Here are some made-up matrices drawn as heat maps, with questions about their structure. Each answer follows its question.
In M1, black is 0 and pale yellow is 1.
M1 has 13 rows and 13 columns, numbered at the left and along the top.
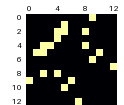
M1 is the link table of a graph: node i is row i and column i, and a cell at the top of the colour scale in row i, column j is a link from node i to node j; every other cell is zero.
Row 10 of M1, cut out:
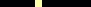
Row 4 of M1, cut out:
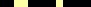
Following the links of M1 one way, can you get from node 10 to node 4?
yes
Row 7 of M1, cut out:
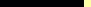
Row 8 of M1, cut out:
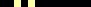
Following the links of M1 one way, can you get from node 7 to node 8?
no
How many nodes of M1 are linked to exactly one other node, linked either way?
7
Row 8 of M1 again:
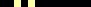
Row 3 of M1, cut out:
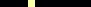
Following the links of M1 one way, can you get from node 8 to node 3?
yes
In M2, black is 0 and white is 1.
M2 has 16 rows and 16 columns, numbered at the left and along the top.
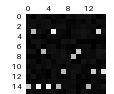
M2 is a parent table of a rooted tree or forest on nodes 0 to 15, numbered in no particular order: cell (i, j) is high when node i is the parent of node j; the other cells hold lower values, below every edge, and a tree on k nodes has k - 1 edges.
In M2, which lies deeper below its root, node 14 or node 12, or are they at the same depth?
node 12
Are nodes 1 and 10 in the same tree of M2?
yes
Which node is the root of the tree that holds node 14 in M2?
11
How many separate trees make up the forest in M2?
2
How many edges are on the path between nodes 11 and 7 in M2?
1
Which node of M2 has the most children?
14
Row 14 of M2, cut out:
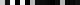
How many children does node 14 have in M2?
5
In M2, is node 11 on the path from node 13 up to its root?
yes
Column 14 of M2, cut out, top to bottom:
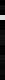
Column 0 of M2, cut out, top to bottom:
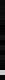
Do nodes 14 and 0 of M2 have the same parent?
no
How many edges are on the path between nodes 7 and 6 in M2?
3
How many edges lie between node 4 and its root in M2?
4
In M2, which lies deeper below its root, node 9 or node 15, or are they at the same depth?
the same depth
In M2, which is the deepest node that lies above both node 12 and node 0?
14
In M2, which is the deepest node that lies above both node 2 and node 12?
14
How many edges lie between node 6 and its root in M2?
4
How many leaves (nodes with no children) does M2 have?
11
